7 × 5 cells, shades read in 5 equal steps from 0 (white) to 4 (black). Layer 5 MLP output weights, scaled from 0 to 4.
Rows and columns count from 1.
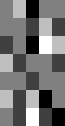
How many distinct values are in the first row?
3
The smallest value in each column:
1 1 0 0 1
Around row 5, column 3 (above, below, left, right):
2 1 2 2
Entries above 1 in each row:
4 4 3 4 5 3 4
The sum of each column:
13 16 17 14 17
